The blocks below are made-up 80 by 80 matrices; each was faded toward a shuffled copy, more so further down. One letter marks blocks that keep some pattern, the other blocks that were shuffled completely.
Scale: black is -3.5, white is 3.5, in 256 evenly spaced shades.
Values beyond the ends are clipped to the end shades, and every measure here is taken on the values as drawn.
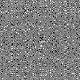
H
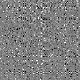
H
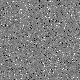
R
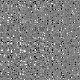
H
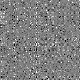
H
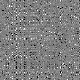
H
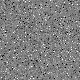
R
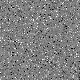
R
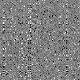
H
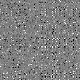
H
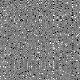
H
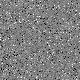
R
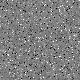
R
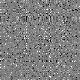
H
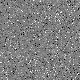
R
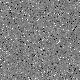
R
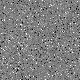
R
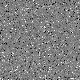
R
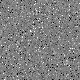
R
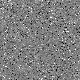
R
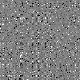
H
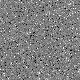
R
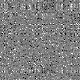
H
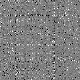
H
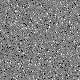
R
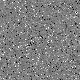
R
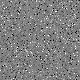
R
